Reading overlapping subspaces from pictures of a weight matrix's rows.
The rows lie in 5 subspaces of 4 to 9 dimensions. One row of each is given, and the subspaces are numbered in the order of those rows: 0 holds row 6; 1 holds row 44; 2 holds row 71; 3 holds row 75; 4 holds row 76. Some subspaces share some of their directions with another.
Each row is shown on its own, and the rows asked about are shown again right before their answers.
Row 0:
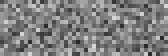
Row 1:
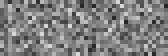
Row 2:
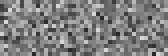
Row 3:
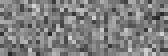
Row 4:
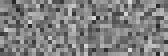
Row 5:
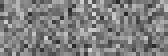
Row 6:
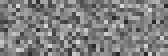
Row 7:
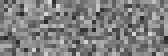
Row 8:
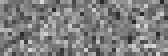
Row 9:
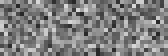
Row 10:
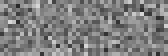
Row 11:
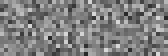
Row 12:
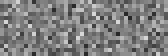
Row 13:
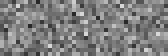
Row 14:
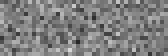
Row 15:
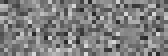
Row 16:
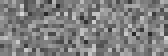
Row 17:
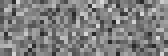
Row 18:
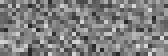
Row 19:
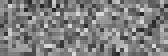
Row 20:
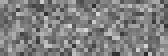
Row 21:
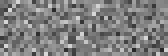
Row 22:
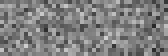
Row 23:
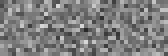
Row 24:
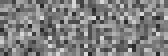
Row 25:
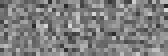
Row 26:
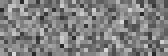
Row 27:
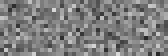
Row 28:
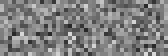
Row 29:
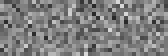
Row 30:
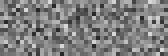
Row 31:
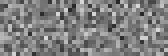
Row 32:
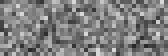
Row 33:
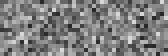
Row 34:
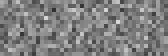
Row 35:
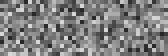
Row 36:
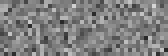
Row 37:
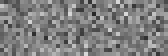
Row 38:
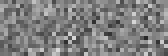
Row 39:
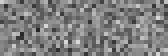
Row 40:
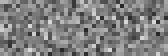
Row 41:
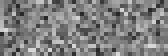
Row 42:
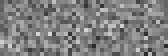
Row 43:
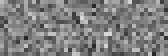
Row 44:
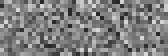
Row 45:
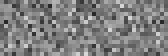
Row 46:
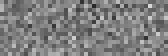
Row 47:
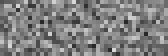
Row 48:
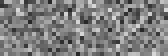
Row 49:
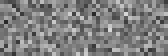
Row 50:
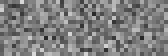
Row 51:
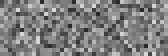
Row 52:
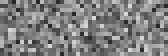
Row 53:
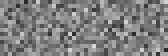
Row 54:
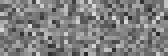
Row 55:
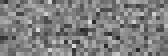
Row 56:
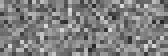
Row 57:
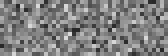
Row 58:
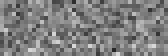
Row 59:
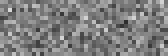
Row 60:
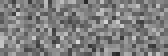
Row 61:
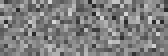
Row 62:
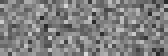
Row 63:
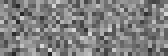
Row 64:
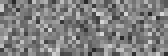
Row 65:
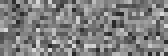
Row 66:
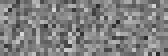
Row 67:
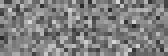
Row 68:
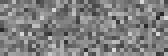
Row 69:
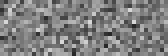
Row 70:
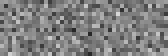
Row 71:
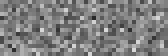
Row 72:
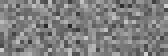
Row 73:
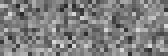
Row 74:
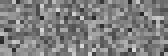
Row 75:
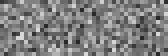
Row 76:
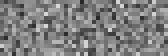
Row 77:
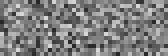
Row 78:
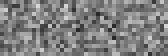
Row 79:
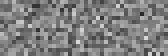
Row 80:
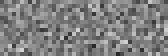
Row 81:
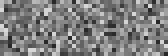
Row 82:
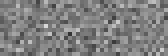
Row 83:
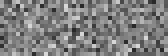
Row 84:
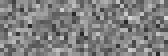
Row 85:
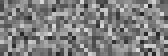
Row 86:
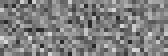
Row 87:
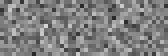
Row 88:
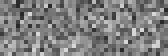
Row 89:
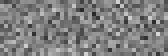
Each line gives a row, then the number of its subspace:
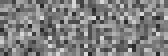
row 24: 2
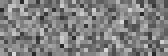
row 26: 4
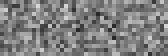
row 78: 1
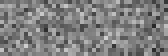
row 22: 4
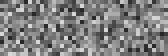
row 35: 2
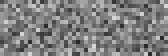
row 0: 0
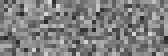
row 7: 4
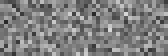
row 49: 3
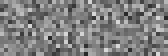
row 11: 2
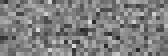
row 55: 1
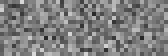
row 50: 1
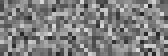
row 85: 3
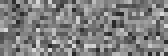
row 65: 2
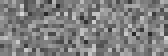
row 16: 4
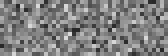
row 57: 1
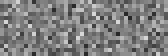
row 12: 1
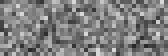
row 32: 0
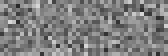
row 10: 2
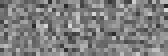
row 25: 4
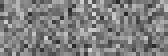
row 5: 3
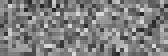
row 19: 4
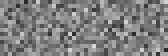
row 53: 4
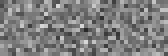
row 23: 1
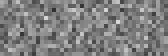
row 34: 1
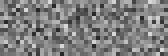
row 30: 4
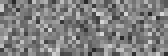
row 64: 3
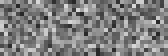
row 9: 0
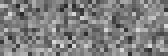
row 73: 2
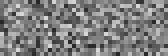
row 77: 0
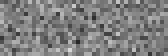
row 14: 2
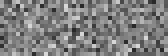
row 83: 1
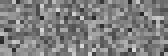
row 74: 2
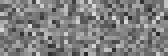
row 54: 2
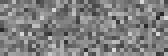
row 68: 2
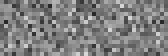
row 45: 3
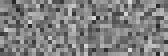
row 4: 2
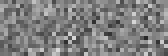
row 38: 3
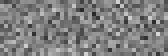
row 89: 2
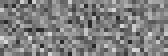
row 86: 1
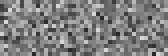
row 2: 4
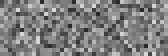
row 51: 1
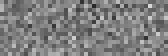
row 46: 3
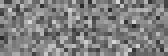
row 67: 1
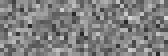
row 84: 2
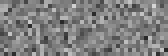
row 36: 1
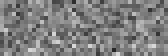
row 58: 3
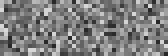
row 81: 3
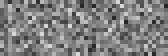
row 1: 4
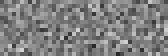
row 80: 4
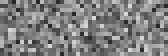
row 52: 2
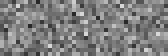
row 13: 2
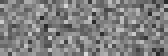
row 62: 4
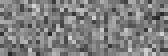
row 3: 2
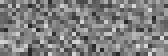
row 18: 0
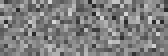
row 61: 4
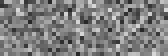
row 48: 4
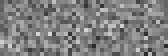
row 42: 3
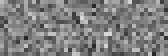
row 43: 4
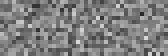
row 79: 2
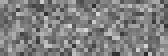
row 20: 1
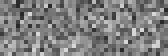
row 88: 3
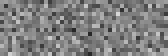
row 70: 3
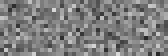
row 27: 4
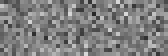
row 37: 0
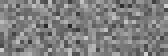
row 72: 4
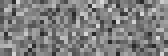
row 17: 2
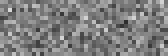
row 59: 2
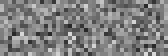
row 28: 3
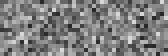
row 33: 0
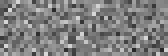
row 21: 1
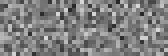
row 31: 1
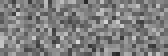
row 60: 3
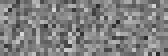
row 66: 1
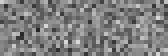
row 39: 3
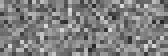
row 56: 2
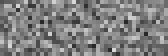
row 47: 3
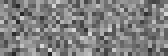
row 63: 3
